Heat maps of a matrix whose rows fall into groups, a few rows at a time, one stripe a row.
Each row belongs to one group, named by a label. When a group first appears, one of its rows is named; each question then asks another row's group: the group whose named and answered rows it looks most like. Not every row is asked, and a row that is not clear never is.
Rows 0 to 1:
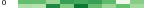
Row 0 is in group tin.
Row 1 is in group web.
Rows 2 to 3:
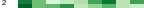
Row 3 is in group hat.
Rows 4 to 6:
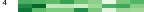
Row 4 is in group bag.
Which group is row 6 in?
bag
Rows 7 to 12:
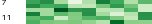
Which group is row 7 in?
tin
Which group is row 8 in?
hat
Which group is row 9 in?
web
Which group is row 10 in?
bag
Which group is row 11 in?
tin
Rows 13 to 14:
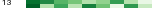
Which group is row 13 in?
hat
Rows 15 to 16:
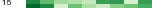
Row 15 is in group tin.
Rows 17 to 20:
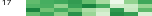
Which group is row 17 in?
bag
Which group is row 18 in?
bag
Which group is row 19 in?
hat
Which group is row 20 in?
hat
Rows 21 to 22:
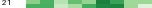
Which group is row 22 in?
tin
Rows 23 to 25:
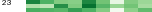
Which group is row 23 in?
bag
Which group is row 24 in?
web
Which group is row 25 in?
bag
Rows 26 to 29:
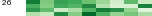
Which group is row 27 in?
bag
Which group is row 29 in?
web
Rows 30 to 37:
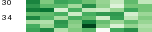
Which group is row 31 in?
bag
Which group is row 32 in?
hat
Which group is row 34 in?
hat
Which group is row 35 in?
web
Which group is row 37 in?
hat
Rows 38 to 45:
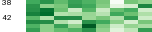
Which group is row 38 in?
bag
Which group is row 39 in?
bag
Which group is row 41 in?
hat
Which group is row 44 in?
web
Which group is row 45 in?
bag
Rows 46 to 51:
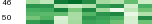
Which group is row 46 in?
web
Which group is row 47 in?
tin
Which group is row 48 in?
bag
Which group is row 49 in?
tin
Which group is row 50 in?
tin
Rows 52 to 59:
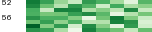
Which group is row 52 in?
tin
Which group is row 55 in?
bag
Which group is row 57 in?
hat
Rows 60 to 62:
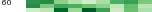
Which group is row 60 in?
hat
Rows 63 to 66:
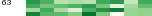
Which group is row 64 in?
bag
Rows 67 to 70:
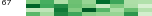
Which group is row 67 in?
tin
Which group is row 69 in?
web
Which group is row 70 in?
web
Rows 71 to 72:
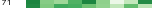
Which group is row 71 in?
bag
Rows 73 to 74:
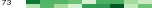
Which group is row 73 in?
hat
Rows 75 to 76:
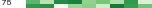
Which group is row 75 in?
web
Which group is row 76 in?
hat
